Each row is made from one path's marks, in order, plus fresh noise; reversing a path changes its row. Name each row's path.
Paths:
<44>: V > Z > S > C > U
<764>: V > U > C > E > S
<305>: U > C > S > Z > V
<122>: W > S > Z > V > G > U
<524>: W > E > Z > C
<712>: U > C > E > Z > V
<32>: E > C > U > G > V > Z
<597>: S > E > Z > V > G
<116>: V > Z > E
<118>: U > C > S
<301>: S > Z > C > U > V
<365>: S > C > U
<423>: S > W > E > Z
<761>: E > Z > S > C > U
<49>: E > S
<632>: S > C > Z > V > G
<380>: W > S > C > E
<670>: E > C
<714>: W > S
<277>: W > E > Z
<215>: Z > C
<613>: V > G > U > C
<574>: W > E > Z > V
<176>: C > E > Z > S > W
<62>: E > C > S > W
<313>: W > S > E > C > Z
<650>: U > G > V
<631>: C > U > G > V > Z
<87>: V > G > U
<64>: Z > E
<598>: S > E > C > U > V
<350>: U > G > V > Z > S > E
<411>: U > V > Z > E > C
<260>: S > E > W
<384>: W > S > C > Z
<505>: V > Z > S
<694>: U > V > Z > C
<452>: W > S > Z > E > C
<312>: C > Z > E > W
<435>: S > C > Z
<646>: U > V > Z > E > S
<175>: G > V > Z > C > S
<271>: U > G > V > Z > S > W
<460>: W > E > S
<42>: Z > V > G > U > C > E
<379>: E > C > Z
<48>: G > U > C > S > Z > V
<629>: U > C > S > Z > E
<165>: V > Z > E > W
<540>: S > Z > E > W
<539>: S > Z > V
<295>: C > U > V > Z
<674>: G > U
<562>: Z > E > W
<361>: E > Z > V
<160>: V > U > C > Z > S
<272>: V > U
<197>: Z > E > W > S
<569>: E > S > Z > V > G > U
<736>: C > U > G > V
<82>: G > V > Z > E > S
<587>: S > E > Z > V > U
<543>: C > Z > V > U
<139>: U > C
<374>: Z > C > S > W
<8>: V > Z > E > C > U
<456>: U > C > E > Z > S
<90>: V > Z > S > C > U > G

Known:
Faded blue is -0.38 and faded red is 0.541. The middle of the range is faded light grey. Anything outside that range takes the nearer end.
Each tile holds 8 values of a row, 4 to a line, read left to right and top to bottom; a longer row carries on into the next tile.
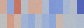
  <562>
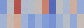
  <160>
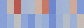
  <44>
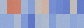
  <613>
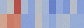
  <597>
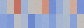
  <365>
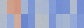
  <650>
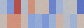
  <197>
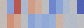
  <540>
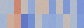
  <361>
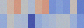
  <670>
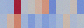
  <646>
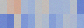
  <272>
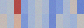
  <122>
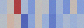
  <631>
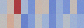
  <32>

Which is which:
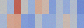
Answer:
<116>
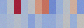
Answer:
<761>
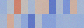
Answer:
<215>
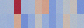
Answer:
<587>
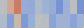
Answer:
<87>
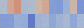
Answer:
<139>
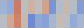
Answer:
<49>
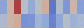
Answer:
<48>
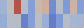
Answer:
<295>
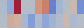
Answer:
<629>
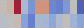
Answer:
<42>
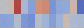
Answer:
<8>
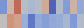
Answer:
<175>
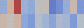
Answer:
<90>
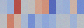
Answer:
<313>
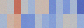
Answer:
<574>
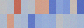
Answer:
<524>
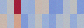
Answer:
<569>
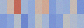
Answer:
<543>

